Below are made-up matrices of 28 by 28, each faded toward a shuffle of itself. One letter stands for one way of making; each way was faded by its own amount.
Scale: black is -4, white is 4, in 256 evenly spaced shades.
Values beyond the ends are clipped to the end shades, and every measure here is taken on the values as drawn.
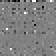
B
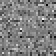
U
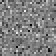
U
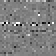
B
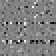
B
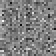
U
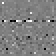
B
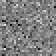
U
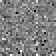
U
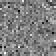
U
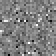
U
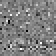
U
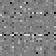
B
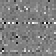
B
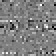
B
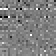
B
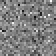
U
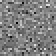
U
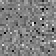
U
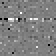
B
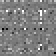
B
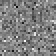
U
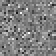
U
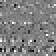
B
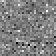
U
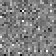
U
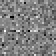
U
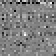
B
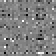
B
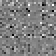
B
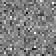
U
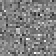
U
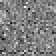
U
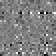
B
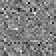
U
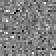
U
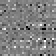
B
